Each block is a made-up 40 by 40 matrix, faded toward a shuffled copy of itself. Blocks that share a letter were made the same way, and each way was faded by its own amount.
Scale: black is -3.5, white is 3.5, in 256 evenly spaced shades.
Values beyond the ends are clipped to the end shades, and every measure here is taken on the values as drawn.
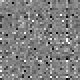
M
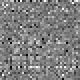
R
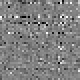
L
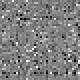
M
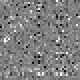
M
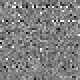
R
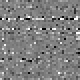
L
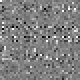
L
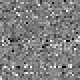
R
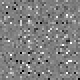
M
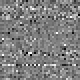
R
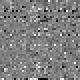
L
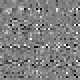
L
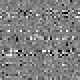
L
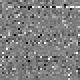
R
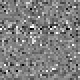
R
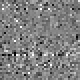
R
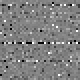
R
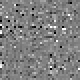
M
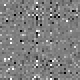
M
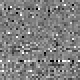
R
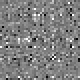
L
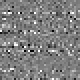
L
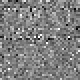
R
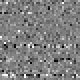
L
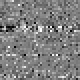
R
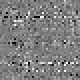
L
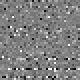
R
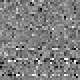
L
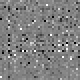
M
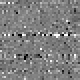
L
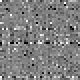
R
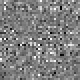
R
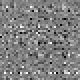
L
